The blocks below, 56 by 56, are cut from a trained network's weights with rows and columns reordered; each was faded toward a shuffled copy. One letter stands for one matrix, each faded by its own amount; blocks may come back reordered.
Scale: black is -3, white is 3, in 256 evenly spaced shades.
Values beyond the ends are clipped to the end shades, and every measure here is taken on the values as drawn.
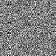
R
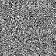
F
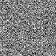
F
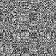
R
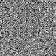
R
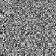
R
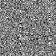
R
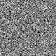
F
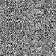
F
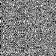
F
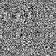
R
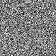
F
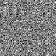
R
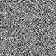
F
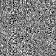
F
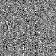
F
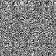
R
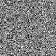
F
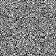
R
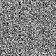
F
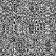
R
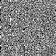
F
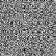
R
